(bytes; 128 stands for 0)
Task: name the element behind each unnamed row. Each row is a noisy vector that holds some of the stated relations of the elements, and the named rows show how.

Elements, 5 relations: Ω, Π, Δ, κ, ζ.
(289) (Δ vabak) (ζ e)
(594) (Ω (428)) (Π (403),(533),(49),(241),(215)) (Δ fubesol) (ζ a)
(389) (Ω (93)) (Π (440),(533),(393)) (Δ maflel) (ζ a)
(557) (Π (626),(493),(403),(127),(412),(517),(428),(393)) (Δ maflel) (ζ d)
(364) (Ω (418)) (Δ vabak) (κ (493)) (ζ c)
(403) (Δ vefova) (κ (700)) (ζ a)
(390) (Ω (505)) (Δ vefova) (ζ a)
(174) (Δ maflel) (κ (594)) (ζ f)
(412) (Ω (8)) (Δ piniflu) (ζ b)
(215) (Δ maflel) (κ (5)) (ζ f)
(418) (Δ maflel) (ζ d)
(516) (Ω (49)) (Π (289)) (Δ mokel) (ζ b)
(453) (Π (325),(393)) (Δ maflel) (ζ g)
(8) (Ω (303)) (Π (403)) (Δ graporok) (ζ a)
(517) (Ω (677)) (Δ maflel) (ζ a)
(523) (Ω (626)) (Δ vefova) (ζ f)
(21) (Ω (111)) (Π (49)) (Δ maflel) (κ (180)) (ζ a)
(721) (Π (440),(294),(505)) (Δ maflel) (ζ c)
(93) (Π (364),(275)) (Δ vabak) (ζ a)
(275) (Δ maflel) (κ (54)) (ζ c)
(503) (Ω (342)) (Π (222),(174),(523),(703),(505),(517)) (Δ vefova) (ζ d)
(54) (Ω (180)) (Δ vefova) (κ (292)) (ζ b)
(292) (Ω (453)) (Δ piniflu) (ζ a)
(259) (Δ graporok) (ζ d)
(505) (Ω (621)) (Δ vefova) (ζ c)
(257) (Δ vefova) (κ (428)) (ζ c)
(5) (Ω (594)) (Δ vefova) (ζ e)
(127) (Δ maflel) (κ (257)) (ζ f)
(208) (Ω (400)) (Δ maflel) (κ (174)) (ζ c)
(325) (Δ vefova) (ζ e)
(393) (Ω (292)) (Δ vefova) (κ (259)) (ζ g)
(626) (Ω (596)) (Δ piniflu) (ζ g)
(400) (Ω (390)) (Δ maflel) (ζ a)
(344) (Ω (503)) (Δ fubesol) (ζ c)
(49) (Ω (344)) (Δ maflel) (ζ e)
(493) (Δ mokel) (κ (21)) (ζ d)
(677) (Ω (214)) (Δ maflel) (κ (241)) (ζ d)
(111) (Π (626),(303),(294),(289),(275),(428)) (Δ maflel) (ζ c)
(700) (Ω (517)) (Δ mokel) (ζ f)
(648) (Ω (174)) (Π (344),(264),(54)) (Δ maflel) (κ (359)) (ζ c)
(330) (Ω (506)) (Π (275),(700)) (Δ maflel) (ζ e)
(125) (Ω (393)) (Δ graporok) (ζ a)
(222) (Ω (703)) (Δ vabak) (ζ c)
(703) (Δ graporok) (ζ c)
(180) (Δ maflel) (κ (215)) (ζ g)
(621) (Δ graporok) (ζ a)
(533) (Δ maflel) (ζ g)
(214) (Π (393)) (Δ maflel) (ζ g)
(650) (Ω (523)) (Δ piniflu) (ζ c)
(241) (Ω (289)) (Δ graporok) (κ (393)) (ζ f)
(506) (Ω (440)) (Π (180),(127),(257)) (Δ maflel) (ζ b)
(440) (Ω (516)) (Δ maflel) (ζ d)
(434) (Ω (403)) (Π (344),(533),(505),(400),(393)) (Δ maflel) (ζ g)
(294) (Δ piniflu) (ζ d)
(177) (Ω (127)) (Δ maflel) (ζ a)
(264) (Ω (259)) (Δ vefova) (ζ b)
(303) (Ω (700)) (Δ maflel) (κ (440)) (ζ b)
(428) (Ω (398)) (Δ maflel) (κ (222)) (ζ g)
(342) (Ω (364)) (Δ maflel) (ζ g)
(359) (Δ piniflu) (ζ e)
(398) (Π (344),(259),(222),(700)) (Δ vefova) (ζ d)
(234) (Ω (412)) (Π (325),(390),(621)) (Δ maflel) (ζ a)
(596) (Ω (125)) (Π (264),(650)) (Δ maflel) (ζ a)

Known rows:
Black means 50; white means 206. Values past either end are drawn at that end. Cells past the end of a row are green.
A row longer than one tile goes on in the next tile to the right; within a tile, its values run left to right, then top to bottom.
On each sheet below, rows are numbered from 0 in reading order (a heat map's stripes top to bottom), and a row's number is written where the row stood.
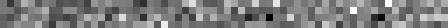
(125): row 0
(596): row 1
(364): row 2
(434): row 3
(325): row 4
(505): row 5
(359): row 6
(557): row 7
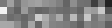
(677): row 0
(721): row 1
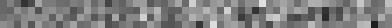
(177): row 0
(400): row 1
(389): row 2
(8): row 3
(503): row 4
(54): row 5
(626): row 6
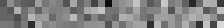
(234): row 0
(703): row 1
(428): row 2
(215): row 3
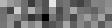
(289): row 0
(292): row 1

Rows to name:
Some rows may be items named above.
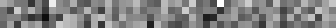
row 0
(289)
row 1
(493)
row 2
(428)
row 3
(330)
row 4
(342)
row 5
(594)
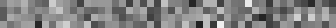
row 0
(428)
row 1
(294)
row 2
(506)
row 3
(215)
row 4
(516)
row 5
(111)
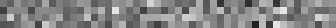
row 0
(505)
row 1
(389)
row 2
(398)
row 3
(127)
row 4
(215)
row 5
(677)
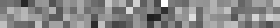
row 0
(174)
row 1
(428)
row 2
(330)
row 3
(241)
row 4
(557)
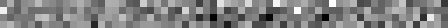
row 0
(677)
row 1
(428)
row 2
(403)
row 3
(289)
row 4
(5)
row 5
(359)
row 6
(180)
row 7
(700)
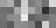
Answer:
(303)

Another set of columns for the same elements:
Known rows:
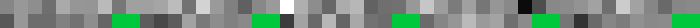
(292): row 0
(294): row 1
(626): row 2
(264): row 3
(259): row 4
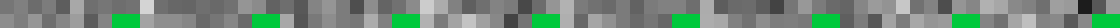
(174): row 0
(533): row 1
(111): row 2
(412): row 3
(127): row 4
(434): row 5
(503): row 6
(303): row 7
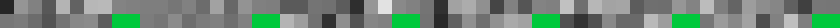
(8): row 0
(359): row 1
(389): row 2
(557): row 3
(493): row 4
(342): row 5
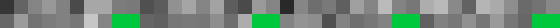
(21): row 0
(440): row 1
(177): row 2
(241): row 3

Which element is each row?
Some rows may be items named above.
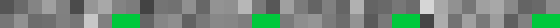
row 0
(21)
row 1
(403)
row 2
(428)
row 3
(523)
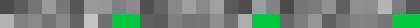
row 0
(93)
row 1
(440)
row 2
(403)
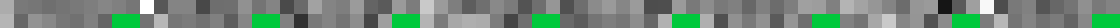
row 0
(127)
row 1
(393)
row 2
(677)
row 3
(412)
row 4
(440)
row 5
(703)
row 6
(303)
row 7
(393)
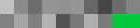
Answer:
(342)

